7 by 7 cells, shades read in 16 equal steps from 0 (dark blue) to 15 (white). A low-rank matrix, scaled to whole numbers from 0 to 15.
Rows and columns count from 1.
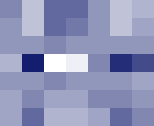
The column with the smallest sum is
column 2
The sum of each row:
57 58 55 50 56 56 55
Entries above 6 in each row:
5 5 7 4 7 7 5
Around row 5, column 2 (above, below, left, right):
0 7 8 7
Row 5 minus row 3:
0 0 0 0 0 0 1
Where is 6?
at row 2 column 4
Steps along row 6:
down up same down same up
